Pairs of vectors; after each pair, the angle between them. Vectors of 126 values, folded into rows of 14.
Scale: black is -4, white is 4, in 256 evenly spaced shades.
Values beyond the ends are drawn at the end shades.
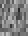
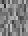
orthogonal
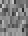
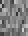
nearly opposite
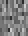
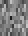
partly aligned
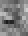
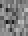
partly aligned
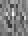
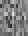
nearly parallel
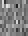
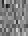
nearly opposite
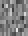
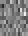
partly aligned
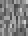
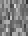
partly opposed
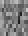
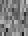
orthogonal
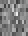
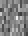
orthogonal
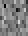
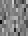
partly opposed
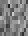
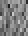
nearly parallel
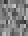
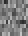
nearly parallel
